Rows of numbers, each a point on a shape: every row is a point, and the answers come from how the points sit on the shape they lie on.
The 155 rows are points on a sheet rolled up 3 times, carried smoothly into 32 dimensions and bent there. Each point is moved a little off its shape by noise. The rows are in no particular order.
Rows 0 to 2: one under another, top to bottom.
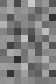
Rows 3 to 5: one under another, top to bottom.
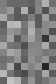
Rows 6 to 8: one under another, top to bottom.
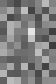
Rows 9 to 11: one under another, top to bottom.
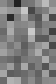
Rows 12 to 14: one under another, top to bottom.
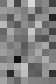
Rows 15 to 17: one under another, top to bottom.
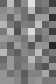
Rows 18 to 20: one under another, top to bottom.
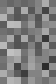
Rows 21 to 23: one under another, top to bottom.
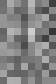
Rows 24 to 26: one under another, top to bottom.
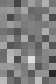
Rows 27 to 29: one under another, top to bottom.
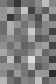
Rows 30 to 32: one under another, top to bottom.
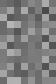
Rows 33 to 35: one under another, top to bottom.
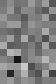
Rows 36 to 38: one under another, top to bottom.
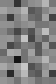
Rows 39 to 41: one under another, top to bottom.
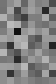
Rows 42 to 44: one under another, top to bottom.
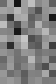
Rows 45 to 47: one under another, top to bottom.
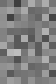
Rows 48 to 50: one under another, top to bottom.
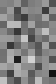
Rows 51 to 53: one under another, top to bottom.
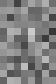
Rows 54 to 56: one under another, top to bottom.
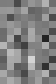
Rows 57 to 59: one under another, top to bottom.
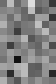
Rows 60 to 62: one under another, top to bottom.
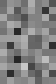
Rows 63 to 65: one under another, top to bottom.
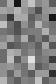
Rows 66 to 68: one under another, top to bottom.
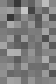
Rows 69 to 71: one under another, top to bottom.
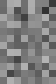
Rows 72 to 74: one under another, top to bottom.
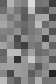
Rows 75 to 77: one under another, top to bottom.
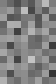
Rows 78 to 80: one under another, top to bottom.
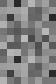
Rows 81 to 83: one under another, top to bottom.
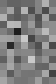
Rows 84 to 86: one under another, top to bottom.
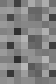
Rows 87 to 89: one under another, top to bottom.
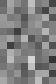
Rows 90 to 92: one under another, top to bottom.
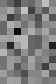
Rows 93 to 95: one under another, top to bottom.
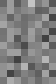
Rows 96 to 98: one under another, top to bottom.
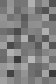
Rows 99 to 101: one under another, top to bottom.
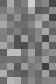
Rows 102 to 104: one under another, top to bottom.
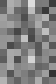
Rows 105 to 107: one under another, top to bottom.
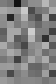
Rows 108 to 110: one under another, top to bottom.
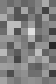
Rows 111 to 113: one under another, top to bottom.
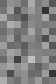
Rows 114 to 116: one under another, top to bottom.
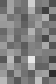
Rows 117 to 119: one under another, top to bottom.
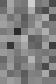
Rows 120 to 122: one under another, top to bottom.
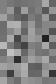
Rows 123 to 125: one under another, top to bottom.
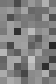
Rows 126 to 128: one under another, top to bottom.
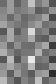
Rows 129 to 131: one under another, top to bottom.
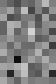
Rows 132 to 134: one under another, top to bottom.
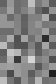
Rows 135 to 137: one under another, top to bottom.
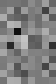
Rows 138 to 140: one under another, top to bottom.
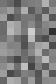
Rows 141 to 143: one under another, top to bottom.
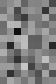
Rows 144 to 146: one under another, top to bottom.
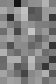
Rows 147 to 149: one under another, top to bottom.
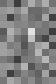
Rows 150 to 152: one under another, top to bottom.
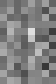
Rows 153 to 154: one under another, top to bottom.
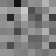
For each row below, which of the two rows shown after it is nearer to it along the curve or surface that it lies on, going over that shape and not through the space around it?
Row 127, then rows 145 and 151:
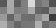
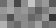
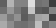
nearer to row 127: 145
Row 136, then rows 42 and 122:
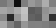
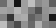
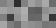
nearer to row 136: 42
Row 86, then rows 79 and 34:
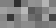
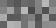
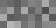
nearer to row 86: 34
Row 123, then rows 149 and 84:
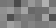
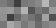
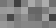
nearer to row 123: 84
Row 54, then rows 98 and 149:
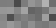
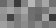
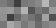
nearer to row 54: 98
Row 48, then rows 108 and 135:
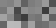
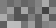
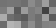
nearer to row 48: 108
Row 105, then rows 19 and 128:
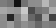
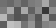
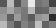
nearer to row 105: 19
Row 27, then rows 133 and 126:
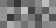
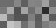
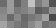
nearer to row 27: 133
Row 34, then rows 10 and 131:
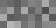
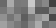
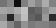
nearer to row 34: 10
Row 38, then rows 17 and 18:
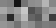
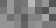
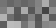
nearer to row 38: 18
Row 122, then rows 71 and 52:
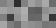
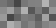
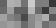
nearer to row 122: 71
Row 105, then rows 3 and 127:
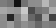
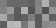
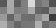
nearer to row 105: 3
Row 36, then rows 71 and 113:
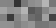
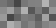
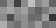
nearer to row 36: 71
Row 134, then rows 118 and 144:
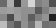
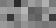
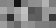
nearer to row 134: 118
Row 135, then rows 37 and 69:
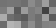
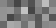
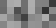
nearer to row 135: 69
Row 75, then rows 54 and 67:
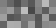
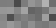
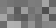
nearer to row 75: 67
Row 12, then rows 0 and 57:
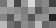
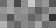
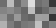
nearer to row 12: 57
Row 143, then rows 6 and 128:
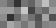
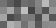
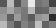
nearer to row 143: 6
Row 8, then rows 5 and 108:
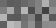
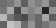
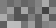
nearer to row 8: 108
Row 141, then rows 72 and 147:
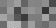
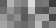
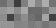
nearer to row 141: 72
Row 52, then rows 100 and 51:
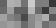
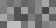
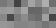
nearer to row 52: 100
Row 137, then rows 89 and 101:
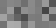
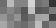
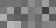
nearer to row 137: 101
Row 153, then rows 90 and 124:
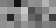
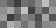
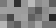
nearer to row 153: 90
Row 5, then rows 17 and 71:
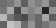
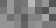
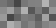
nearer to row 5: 71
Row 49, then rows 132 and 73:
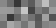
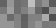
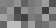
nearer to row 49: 73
